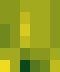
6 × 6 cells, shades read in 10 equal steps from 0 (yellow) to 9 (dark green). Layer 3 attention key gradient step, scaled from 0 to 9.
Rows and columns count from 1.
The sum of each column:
21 22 22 22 21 21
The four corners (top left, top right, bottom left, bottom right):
4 4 0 2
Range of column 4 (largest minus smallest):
3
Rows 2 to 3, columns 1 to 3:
4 4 2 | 5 4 1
